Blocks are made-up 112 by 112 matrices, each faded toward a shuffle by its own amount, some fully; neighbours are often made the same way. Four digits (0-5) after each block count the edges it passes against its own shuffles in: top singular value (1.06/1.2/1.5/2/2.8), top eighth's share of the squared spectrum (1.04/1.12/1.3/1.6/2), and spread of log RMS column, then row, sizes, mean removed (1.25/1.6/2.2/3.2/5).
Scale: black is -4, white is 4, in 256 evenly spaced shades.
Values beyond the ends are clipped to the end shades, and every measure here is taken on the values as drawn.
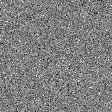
0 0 0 0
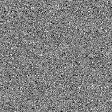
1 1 0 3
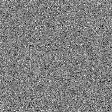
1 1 0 2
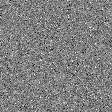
0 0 0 0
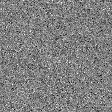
0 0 0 1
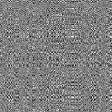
5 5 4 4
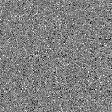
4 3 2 1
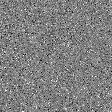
0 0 0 0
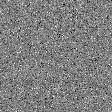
0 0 0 0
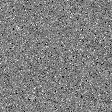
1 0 0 0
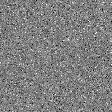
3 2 0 0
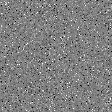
1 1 1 0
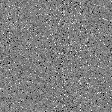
1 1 2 0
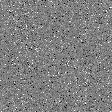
0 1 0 0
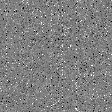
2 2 2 0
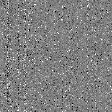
2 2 3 0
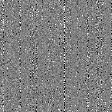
3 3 3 0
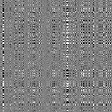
5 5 4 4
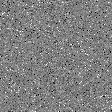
2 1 0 0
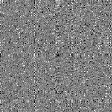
4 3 3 2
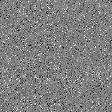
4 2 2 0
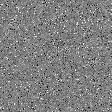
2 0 0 0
